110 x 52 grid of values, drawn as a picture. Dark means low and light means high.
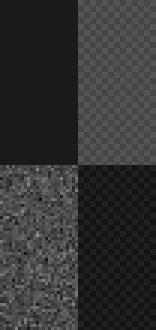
It is made of 2 by 2 panels. Panel 1,1: very low, flat. Panel 1,2: low, checkered, faint in contrast. Panel 2,1: low, fine-grained. Panel 2,2: very low, checkered, faint in contrast.
